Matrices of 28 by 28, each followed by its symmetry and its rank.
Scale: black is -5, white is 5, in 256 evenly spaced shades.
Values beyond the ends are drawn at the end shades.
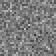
symmetric, full rank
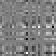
antisymmetric, rank two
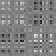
symmetric, rank two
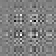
antisymmetric, rank two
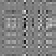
neither, rank two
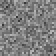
symmetric, full rank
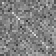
symmetric, full rank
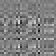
neither, rank two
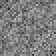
symmetric, full rank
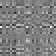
neither, rank three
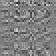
neither, rank three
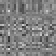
neither, rank three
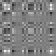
symmetric, rank two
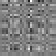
neither, rank two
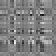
antisymmetric, rank two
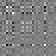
symmetric, rank two
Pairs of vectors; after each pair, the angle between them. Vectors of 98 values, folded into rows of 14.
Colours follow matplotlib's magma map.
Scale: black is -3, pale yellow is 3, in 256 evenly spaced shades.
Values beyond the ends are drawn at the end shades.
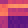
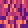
orthogonal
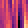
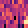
partly aligned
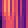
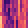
nearly opposite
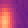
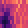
nearly opposite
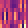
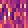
partly aligned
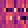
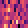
orthogonal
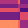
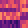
nearly opposite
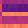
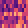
partly aligned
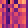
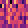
partly opposed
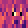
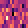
partly aligned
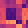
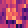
nearly opposite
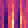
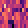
partly opposed
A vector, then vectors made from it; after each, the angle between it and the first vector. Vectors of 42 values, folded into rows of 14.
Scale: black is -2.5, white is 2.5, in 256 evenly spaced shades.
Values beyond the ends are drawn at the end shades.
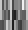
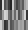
partly opposed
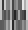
nearly parallel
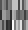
partly opposed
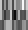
nearly parallel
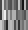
partly opposed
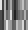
partly aligned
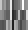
nearly parallel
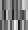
partly aligned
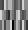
partly aligned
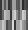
nearly opposite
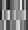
partly opposed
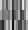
nearly parallel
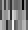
nearly opposite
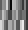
partly opposed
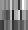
partly aligned
